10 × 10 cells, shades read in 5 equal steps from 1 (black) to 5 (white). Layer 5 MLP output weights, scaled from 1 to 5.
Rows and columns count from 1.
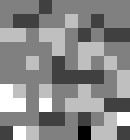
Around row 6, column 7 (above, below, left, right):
4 4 2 2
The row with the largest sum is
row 8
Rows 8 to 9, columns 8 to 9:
4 2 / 3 4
